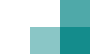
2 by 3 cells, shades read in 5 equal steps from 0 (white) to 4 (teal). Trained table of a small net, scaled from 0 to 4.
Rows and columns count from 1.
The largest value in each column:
0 2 4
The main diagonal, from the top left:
0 2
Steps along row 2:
up up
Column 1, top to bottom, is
0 0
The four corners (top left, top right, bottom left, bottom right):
0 3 0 4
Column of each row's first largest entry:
3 3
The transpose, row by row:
0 0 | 0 2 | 3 4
